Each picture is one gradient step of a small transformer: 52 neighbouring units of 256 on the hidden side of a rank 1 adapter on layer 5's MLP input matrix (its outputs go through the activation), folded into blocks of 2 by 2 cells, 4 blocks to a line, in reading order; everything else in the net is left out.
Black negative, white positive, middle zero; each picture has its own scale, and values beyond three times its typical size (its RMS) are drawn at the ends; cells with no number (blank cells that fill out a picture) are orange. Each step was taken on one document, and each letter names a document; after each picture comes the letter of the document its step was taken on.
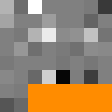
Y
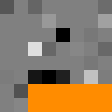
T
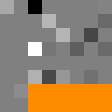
T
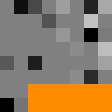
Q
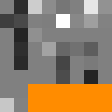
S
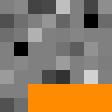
S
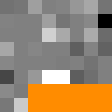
Y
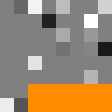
Q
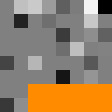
Q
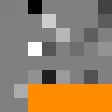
T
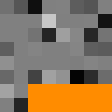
Y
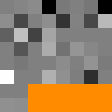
S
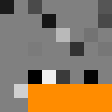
T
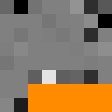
Y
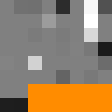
Q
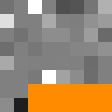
Y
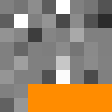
S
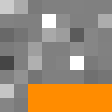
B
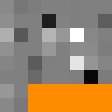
B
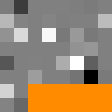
B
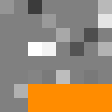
T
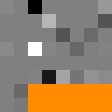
T
